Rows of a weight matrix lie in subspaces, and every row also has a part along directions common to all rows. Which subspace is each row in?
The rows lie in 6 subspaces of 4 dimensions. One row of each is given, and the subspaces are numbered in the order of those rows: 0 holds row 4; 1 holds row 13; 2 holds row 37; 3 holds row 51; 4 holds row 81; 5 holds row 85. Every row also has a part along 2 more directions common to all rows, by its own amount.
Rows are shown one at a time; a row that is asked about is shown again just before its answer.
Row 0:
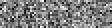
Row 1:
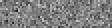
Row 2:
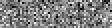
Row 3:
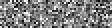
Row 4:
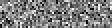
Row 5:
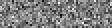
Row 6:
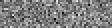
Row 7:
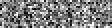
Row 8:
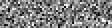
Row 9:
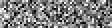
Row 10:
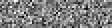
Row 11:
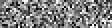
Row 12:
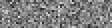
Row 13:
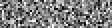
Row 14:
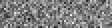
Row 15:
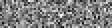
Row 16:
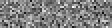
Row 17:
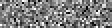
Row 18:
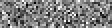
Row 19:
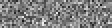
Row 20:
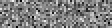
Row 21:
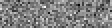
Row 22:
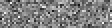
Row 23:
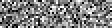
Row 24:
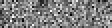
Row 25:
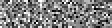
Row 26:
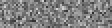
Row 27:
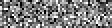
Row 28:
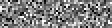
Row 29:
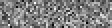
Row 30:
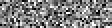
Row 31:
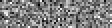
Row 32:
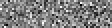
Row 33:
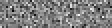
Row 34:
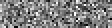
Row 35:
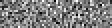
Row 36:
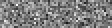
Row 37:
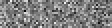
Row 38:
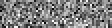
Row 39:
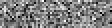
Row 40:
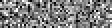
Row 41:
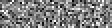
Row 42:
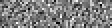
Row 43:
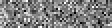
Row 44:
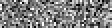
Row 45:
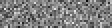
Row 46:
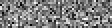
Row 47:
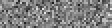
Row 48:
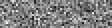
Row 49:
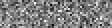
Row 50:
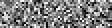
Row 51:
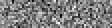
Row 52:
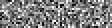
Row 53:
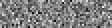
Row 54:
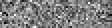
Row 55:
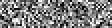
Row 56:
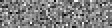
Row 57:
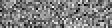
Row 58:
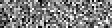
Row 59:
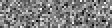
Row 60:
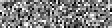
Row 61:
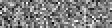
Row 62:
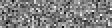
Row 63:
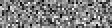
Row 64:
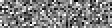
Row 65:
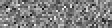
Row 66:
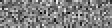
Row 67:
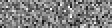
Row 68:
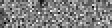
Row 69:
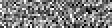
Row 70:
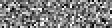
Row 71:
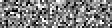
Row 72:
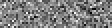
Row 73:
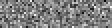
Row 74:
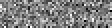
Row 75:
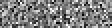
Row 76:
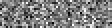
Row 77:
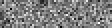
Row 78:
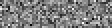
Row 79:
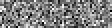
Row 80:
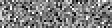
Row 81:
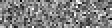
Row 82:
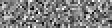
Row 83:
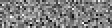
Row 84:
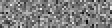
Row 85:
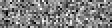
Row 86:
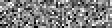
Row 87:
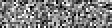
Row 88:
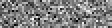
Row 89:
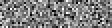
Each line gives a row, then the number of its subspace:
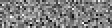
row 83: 3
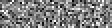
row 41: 5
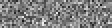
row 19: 0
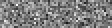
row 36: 4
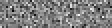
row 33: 0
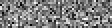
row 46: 3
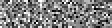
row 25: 2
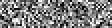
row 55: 2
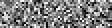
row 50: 1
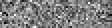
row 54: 5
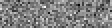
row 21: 5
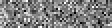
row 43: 2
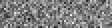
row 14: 2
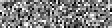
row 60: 4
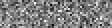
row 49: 1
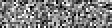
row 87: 1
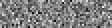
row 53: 2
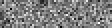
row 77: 2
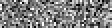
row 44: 5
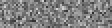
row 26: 1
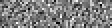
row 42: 3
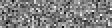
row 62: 4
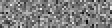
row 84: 0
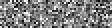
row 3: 2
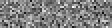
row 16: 0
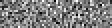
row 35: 3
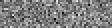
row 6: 3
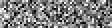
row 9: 2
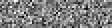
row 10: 0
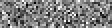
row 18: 1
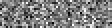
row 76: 1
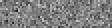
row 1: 5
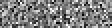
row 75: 3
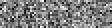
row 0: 1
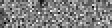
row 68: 2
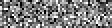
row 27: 3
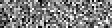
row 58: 2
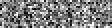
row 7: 1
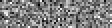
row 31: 5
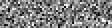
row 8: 0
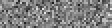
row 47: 5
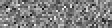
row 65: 0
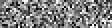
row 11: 0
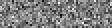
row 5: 3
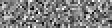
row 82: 1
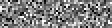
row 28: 0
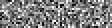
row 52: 5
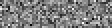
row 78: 3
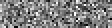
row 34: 4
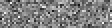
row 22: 5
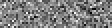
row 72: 4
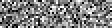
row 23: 4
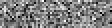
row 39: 1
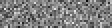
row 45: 2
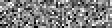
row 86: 5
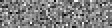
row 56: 3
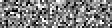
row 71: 5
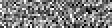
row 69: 4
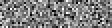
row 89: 2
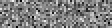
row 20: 4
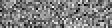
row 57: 4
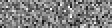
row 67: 0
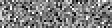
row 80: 2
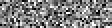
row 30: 1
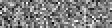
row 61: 1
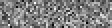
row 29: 1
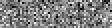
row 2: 5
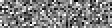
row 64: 3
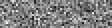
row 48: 4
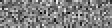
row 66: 3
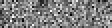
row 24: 2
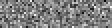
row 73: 0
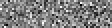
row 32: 0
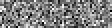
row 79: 4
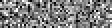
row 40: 5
